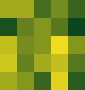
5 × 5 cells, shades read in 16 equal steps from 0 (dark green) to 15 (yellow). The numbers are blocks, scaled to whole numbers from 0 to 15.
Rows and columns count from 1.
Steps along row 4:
down up up down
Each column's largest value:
13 10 10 15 8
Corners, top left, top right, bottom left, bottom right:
10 3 10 2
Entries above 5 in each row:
3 2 5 4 3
